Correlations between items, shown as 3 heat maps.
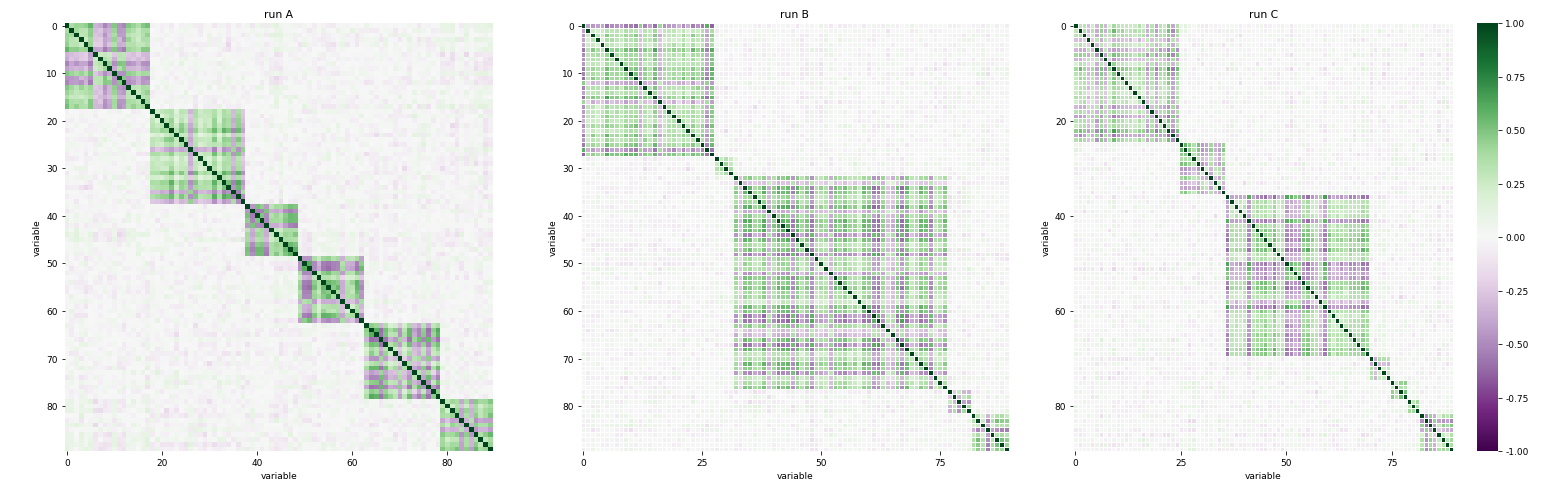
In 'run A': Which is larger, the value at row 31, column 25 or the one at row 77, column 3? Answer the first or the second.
the first
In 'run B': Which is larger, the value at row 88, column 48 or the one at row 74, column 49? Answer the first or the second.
the second
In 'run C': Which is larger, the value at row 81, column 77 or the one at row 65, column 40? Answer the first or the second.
the second
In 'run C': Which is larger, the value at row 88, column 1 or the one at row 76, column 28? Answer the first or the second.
the second
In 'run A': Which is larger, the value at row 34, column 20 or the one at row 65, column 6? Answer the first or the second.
the first
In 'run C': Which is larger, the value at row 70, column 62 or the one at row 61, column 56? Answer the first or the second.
the second
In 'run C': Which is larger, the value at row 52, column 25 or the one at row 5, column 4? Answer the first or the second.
the first
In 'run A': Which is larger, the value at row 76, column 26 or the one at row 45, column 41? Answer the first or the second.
the second
